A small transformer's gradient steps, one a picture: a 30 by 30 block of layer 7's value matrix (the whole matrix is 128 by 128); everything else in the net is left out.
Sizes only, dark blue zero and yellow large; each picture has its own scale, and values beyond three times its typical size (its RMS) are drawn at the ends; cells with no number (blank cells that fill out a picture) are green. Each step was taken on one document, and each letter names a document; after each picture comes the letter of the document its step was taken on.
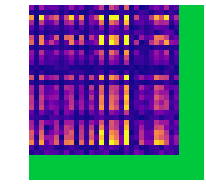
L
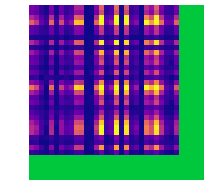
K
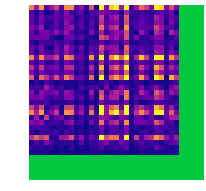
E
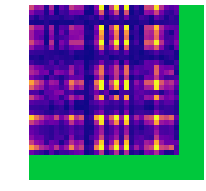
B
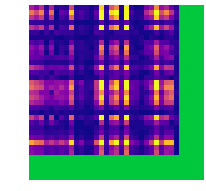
B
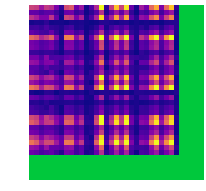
B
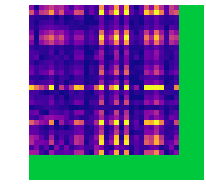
K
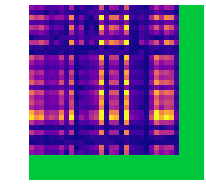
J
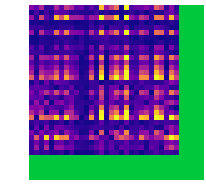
E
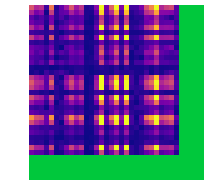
B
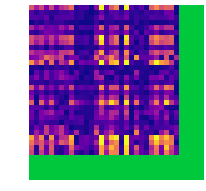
L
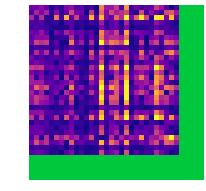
E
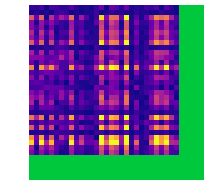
L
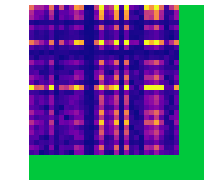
K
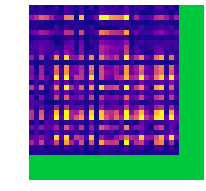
E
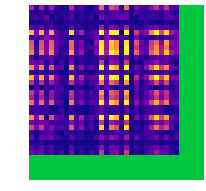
L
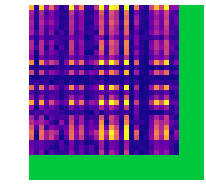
L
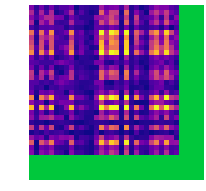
L
